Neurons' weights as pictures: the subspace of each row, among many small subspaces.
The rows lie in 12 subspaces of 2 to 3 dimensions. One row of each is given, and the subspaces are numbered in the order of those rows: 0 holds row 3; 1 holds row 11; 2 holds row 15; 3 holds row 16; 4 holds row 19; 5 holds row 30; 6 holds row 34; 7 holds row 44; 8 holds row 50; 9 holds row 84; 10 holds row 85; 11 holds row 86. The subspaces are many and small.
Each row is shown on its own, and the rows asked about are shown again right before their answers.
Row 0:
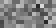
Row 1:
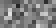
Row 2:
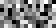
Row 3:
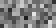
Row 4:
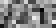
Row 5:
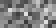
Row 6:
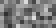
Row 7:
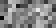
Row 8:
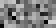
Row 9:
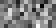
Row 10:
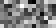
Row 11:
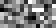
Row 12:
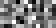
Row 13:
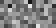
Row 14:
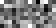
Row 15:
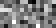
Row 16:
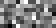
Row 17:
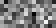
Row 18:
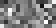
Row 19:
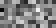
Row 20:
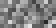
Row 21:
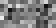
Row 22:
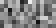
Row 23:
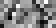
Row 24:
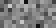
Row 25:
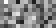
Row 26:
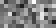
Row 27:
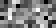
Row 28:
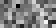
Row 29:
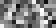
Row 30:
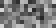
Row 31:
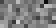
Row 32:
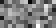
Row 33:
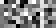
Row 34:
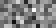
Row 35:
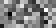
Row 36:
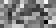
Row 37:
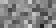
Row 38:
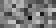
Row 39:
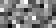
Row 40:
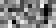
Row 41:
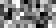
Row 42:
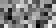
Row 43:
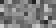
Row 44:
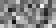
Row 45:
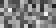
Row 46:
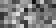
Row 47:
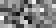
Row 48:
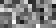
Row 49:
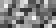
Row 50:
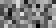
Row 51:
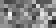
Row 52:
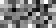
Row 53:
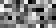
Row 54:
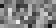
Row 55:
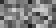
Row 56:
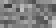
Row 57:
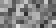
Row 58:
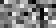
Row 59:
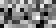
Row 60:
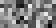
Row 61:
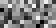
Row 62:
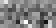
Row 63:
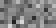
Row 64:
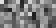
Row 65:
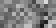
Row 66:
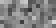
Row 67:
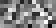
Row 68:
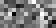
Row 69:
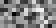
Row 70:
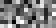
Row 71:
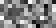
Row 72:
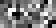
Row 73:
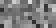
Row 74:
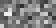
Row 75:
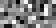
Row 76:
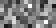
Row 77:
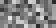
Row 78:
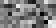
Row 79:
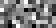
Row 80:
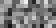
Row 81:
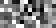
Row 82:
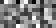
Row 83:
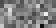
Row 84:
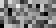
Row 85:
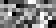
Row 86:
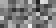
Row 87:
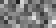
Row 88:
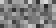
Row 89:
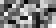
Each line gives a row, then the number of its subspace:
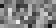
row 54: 0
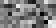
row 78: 10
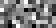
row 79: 3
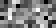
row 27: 4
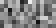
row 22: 9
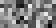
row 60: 0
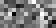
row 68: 8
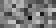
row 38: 10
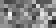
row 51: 8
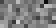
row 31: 0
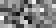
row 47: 1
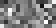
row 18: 5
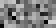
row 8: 9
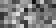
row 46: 1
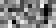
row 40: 7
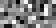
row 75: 6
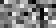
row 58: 8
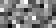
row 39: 3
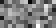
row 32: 4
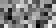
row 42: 0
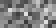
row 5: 7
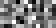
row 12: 6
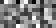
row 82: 10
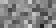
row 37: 1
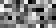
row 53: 1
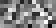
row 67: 1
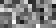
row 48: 2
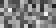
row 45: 9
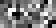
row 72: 7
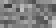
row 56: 10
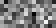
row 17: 1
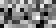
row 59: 0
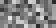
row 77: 4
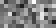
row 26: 8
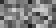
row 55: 11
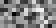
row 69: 1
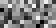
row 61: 0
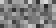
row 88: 11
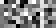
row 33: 10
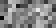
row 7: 4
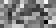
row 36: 5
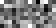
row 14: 11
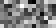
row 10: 10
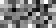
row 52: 11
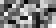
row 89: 10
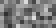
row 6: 3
